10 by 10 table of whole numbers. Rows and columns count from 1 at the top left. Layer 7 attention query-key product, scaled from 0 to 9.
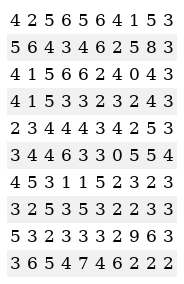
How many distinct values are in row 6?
5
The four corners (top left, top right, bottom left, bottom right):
4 3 3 2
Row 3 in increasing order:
0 1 2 3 4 4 4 5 6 6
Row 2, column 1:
5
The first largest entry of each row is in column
4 9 4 3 9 4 2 3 8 5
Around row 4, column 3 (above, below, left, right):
5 4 1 3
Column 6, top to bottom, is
6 6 2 2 3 3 5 3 3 4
